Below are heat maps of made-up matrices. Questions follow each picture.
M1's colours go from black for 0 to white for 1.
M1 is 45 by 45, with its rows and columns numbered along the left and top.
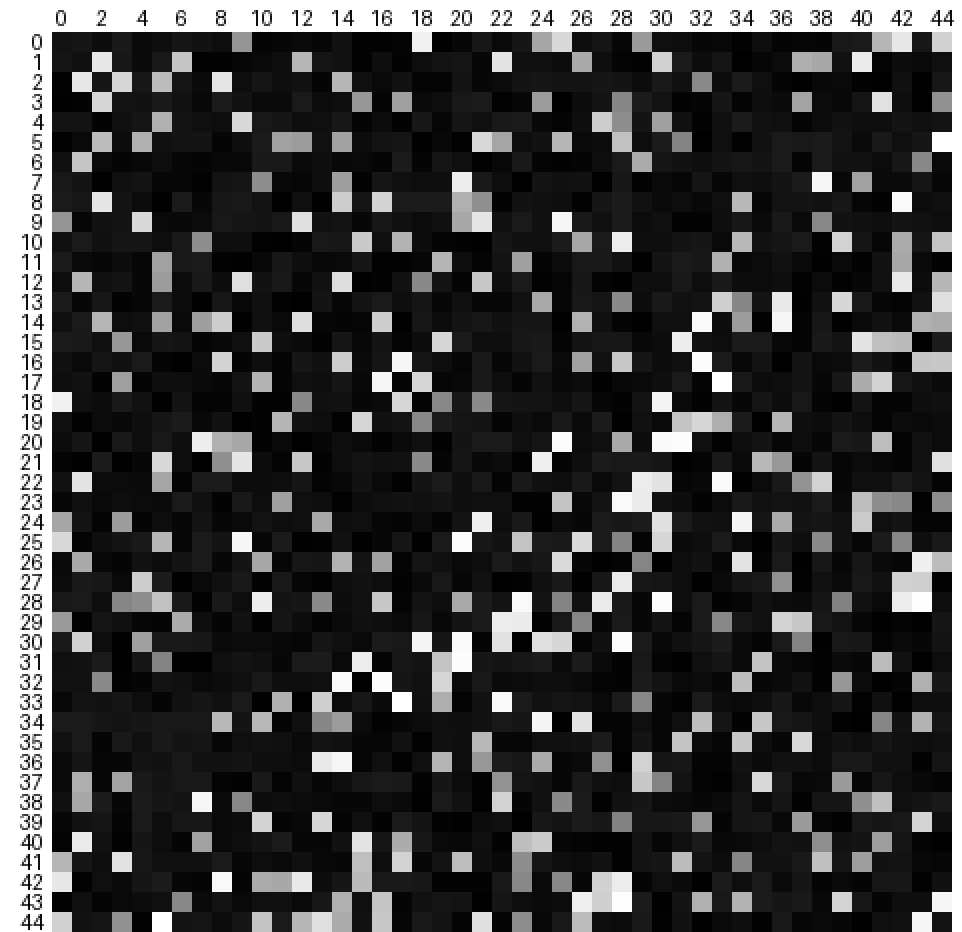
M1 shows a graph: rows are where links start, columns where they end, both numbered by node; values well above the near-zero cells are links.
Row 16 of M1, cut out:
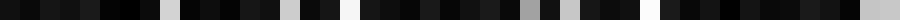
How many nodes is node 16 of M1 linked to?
8
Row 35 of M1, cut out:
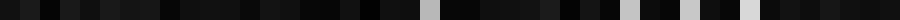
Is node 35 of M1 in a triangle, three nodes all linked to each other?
no
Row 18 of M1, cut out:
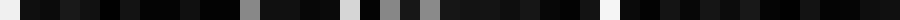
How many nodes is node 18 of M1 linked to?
6
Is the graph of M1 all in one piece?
yes
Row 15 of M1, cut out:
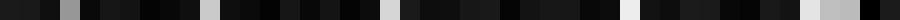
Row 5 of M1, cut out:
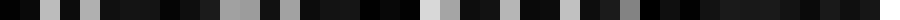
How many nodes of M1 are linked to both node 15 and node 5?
1
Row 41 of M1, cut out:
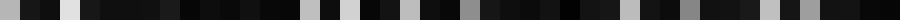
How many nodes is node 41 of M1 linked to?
10
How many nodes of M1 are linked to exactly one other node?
0
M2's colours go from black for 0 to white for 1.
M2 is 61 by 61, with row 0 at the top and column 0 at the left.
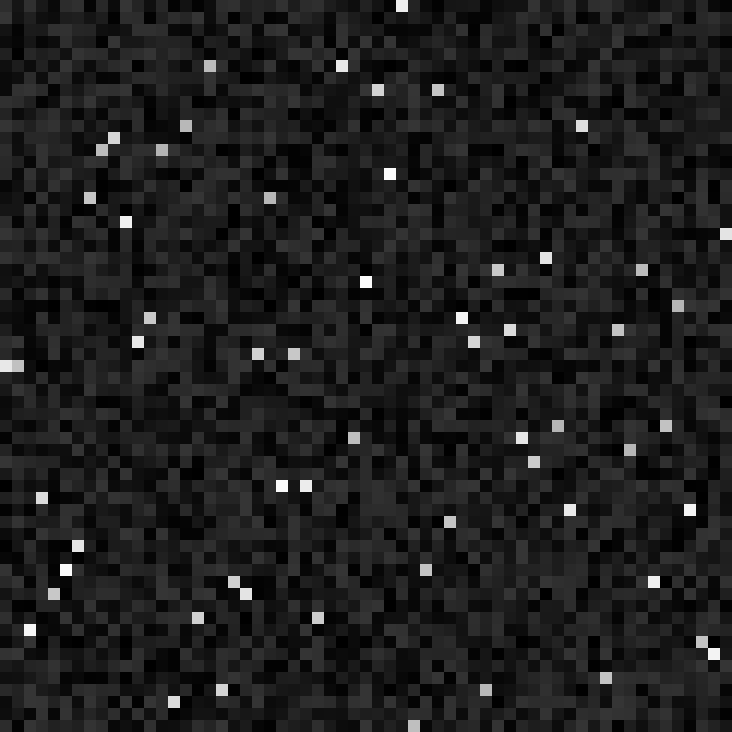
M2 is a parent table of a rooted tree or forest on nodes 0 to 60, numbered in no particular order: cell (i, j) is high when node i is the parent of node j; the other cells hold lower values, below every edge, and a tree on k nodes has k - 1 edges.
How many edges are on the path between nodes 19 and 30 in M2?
7
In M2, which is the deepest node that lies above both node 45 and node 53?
16
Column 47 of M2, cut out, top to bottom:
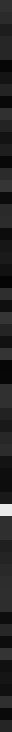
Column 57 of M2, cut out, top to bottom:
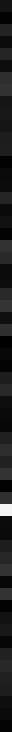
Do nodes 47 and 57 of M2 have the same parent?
yes
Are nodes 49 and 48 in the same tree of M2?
no
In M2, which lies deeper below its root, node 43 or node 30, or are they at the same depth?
the same depth
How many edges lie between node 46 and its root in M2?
4
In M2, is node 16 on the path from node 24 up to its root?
yes
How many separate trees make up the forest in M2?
2
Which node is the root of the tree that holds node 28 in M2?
27
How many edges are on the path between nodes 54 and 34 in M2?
4
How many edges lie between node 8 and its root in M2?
4
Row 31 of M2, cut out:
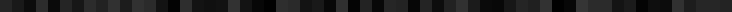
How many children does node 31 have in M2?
0
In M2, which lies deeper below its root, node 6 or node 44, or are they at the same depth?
node 6
